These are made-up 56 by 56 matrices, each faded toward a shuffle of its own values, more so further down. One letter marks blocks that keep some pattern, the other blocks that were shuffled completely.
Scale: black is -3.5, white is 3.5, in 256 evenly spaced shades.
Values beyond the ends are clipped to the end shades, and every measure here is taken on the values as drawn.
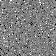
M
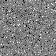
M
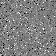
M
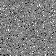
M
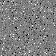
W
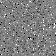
W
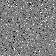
M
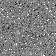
M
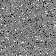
M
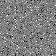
W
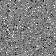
W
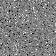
M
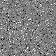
M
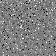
M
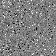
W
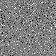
W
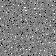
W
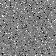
M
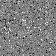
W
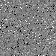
M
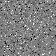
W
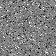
M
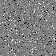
W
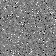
M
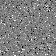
M
